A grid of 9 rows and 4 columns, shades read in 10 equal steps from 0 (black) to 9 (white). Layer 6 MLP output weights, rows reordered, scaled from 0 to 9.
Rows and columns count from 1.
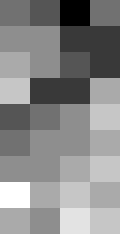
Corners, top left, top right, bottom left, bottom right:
4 4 6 7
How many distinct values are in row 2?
2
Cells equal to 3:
3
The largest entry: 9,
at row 8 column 1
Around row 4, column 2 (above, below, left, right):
5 4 7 2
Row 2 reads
5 5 2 2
